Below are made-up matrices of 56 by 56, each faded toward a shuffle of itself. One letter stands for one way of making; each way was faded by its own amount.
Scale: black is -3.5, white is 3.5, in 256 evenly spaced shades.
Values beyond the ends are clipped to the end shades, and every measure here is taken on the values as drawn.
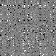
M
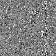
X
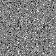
X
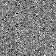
X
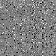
M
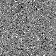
X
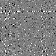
M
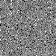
X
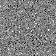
X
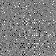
M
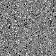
X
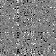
M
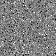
X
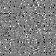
M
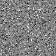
X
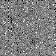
X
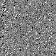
X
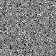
X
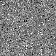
X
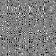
M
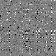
M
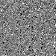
X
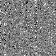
X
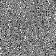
X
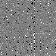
M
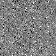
X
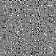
M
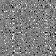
M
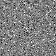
X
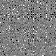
M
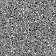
X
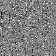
X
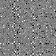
M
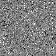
X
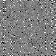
M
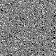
X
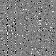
M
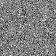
X
